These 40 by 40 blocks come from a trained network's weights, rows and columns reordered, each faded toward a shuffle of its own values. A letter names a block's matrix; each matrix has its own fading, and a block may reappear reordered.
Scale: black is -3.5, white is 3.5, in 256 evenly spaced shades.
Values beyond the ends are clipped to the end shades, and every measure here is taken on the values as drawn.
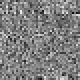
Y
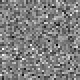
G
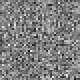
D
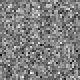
D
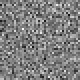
Y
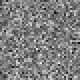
D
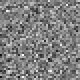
Y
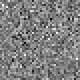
G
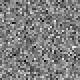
G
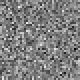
D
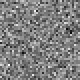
G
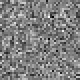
Y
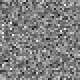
G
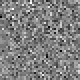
G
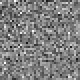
G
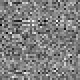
Y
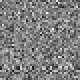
Y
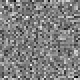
Y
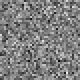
G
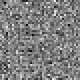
D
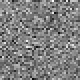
Y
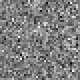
G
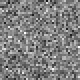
G
